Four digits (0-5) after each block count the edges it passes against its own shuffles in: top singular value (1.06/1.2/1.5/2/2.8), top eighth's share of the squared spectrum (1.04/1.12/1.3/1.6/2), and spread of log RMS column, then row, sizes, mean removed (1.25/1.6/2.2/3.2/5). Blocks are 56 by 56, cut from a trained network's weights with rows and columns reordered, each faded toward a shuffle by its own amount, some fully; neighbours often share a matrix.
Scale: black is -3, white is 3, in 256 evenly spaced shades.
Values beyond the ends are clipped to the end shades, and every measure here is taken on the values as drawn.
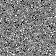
0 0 0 0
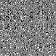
3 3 2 1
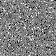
0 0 0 0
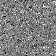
2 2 0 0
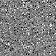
3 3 2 1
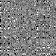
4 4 2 2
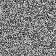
0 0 0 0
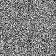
2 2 0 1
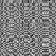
5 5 1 2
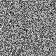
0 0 0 0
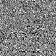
3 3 0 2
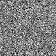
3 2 0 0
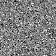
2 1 0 0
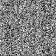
2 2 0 0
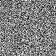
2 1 0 0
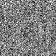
2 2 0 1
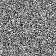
1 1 0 0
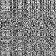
4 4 1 3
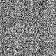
3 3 0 1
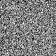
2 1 0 0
